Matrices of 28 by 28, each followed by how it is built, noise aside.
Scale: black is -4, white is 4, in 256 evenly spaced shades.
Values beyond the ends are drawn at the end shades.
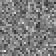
noise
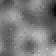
smooth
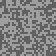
noise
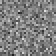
noise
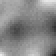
smooth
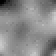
smooth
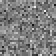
noise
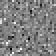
noise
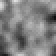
smooth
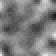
smooth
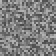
noise
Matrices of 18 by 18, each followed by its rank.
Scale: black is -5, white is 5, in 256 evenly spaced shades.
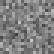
full rank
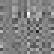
three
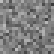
full rank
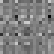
three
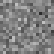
full rank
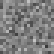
full rank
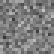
full rank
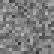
full rank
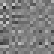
three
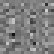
three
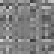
three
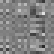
three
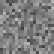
full rank
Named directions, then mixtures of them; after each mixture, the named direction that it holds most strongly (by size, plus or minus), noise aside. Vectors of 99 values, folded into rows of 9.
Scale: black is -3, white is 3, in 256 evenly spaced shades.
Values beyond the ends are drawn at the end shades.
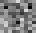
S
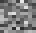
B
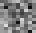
S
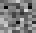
S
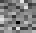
B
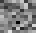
B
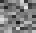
B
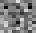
S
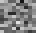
B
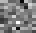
B
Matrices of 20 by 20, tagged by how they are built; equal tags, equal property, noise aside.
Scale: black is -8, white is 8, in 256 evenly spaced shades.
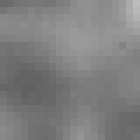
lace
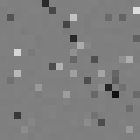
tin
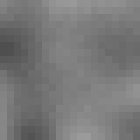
lace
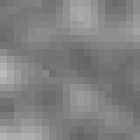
lace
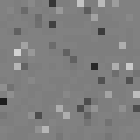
tin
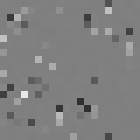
tin
